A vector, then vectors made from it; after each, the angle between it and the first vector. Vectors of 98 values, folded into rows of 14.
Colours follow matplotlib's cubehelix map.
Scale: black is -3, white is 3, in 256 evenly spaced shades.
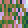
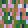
orthogonal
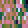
nearly opposite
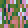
partly aligned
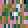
partly opposed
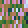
nearly parallel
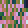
nearly opposite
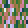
orthogonal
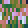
orthogonal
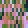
nearly opposite
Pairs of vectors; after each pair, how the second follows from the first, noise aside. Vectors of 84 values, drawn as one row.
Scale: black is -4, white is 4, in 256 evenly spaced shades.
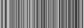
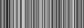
wrapped around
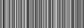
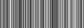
shuffled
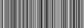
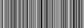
copied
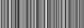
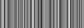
wrapped around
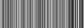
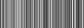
sign-scrambled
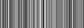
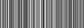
copied
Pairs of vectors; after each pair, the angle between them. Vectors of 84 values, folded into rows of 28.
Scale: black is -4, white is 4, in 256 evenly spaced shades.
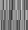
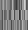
orthogonal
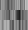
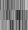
nearly parallel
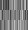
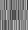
orthogonal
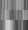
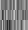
partly opposed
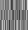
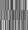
nearly parallel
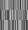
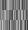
orthogonal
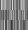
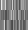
nearly parallel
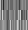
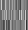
orthogonal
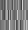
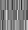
partly aligned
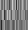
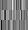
partly aligned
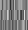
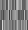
partly aligned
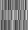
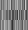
nearly opposite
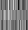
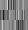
partly opposed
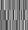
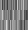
partly opposed
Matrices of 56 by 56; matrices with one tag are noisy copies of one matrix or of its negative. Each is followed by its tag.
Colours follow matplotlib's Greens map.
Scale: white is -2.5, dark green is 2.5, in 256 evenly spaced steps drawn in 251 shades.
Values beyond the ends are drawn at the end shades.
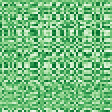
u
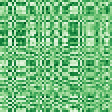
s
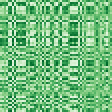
s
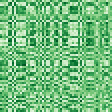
s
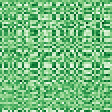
u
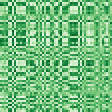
s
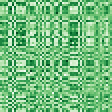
s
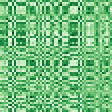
s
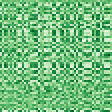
u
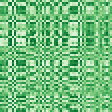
s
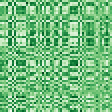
s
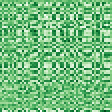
u
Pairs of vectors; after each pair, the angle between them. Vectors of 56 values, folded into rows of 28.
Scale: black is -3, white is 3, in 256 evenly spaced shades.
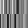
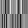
orthogonal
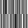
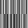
partly aligned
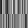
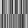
nearly opposite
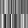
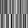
partly opposed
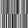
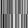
orthogonal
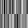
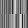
partly aligned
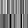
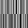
partly aligned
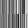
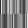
partly aligned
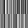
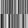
orthogonal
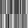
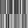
nearly parallel
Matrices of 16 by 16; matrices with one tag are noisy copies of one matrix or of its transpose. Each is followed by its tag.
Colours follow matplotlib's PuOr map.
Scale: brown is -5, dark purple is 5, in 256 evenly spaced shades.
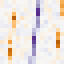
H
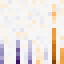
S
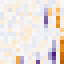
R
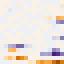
R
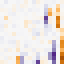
R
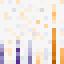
S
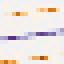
H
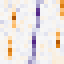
H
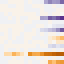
S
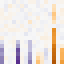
S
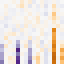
S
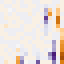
R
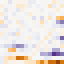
R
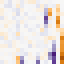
R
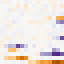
R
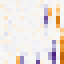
R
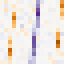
H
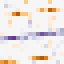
H
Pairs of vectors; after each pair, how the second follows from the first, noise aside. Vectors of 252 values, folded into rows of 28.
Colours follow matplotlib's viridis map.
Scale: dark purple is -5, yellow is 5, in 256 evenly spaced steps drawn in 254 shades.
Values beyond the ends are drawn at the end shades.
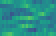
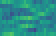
copied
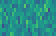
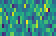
scaled up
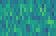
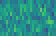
copied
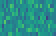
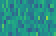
negated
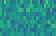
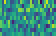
scaled up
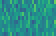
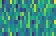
scaled up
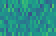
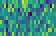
scaled up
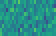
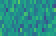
copied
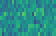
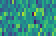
scaled up
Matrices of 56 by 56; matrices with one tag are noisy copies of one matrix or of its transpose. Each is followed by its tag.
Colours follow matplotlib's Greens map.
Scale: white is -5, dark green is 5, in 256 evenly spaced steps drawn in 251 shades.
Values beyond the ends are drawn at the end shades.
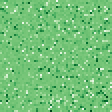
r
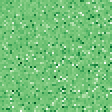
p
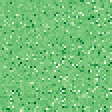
p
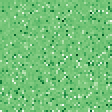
p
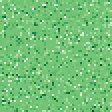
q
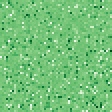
r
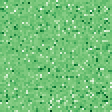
r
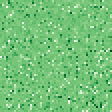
r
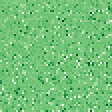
p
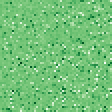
p
